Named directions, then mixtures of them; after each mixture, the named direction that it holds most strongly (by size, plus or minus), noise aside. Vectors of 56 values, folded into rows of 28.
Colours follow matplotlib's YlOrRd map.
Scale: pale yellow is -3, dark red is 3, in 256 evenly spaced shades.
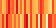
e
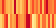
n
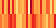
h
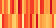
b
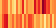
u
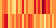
u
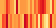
e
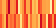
e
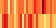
u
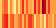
u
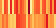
h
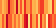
e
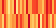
e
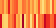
b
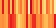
h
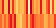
h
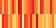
b
